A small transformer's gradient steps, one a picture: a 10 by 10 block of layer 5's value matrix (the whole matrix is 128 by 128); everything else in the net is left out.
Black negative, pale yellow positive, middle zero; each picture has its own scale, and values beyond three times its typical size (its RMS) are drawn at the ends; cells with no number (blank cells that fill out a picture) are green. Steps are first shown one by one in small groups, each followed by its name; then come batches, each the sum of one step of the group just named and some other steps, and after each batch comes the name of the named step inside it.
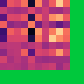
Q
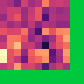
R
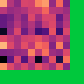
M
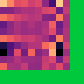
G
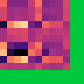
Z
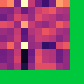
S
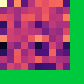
G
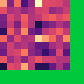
Q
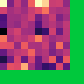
M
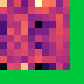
Q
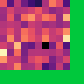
R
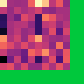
M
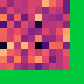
R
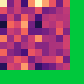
Z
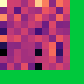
G
